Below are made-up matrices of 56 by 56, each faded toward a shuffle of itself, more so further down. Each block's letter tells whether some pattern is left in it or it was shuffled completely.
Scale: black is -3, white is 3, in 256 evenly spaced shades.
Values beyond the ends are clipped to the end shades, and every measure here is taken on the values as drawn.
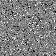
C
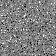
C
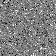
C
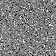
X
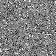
C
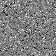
C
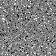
X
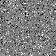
X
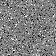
C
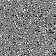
X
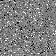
X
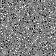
C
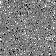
X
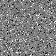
X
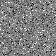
C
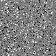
X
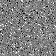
X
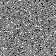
X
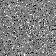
X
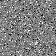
C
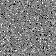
C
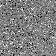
C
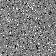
C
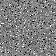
X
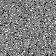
X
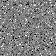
X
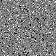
C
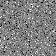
C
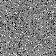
X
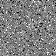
X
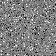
X
